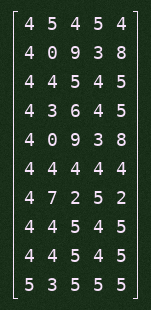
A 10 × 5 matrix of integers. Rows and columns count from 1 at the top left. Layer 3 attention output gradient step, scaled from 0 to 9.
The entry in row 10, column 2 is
3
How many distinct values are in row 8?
2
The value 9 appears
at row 2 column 3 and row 5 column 3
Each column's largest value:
5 7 9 5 8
